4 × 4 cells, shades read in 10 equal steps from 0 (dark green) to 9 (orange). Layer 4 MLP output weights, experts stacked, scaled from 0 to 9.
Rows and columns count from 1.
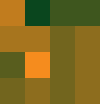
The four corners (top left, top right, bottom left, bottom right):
7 2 4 5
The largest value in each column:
7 9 4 5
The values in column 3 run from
2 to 4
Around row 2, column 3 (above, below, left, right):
2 4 6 5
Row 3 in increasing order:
3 4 5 9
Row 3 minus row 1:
-4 9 2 3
